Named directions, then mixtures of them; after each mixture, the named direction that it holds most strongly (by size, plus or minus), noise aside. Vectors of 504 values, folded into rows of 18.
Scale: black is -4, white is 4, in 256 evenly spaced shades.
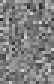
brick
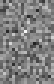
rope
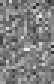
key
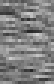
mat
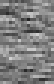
mat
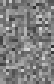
key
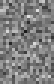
rope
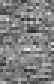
mat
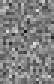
rope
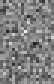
rope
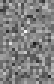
rope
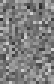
brick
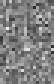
key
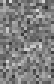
rope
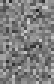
rope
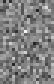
rope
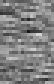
mat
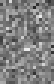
key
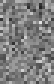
brick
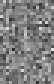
brick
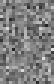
brick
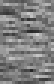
mat
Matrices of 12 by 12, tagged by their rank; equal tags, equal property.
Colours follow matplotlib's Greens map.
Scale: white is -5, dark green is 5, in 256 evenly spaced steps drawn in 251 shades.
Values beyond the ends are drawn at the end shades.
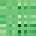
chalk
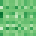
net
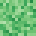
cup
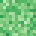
cup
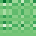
chalk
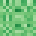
net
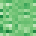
net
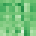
net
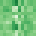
net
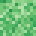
cup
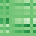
chalk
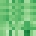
net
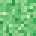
cup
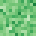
cup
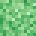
cup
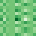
chalk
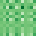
chalk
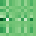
chalk
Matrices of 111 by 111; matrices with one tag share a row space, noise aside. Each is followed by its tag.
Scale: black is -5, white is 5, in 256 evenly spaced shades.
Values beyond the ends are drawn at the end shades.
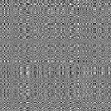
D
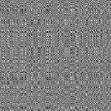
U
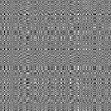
D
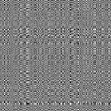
D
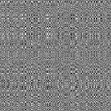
U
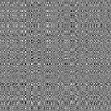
U
